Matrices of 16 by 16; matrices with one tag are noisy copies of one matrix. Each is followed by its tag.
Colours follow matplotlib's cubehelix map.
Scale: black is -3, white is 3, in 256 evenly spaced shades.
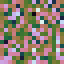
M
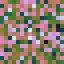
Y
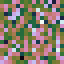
M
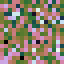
M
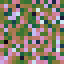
M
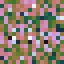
Y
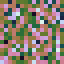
M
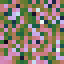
M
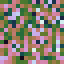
M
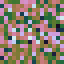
Y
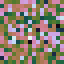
Y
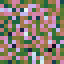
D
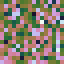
M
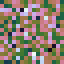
D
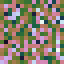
M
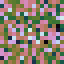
Y
